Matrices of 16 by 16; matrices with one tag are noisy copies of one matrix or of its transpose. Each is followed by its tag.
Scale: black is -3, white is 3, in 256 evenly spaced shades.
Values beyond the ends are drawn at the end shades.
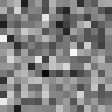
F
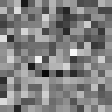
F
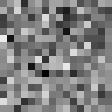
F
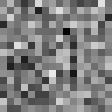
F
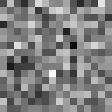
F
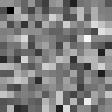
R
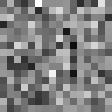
F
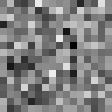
F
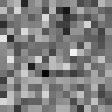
F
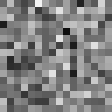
F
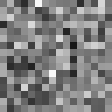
F
